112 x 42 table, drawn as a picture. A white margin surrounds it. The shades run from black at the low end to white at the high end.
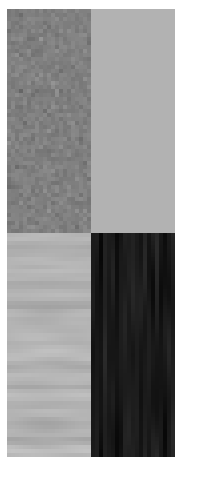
The table splits into 2 rows of 2 panels. Panel 1,1: middling, fine-grained, faint in contrast. Panel 1,2: high, flat. Panel 2,1: high, streaked across, faint in contrast. Panel 2,2: very low, streaked downward, faint in contrast.
